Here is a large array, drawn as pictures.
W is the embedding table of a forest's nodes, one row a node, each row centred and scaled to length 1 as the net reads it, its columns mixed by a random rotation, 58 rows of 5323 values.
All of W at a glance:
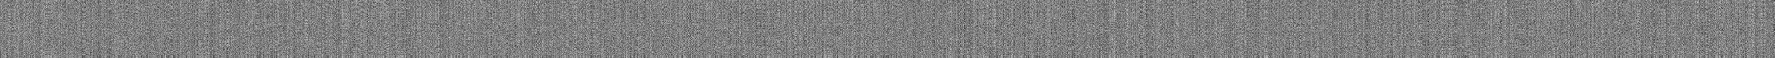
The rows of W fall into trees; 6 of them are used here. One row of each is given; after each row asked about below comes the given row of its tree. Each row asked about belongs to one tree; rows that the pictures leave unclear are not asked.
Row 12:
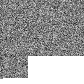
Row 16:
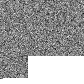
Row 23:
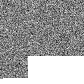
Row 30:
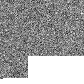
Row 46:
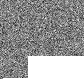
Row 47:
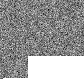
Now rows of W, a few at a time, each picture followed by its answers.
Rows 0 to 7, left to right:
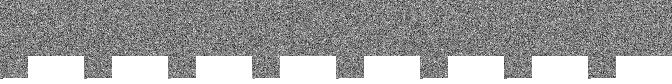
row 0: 47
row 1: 12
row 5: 46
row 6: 12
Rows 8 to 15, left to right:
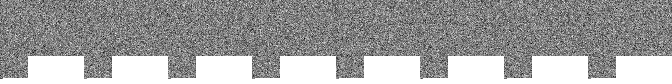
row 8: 46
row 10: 16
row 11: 12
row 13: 16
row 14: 16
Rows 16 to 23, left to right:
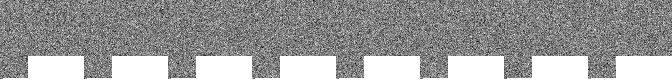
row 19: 16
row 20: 23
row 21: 16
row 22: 46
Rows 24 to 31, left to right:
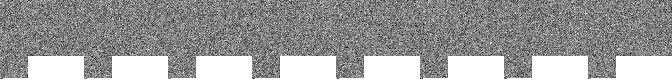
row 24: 47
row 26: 16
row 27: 30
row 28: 16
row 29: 46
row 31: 12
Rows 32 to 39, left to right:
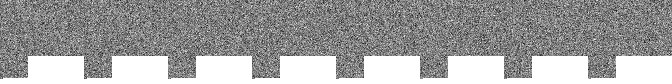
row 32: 46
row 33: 46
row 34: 16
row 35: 12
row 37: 23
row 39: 23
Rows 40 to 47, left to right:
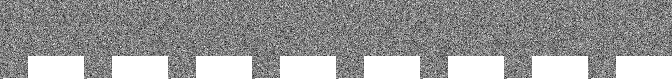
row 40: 16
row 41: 16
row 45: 16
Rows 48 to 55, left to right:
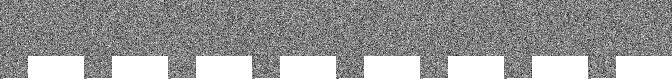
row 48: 12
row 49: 12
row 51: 12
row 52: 30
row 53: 12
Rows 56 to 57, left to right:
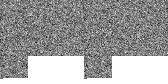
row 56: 12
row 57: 12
